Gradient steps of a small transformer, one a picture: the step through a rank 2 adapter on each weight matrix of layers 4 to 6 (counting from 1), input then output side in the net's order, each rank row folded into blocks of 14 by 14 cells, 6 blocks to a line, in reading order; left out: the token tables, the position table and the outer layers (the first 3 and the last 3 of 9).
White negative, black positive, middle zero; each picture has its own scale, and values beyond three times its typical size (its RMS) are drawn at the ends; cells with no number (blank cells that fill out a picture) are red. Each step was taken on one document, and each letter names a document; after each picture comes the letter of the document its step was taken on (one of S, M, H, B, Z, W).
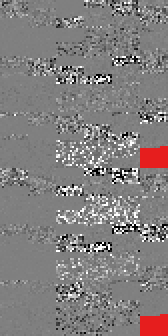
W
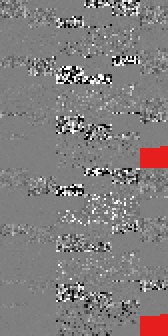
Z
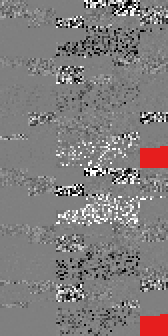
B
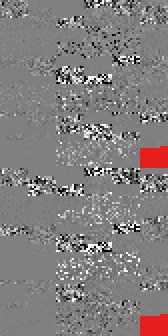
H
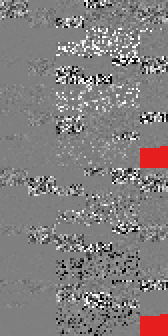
B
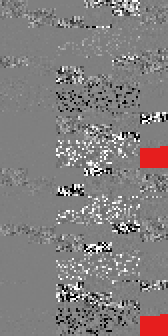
H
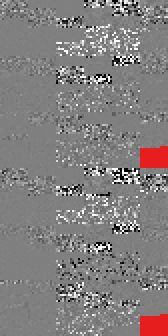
W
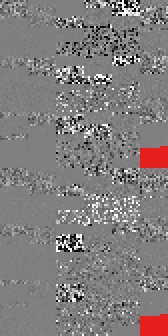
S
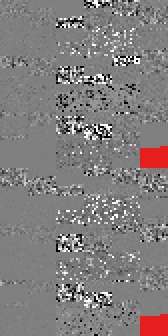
Z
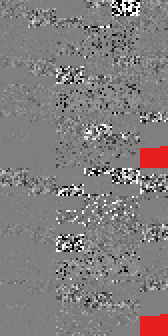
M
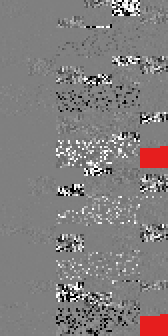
H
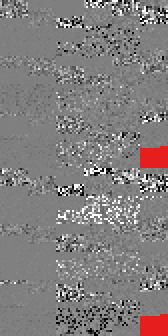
H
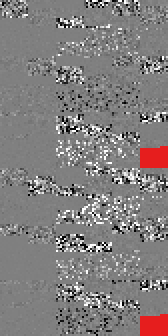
H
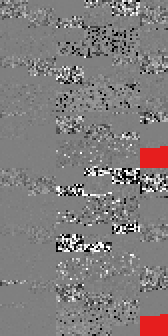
Z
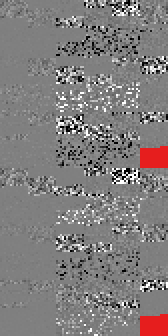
B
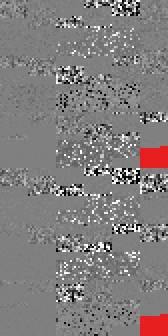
Z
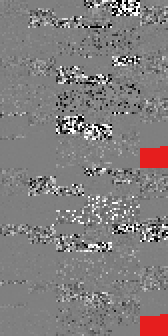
M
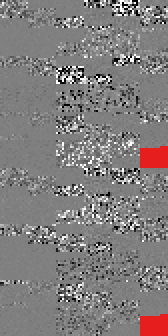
W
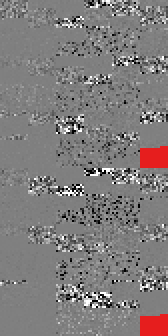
B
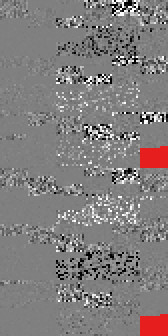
B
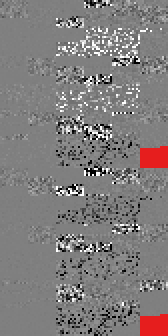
B
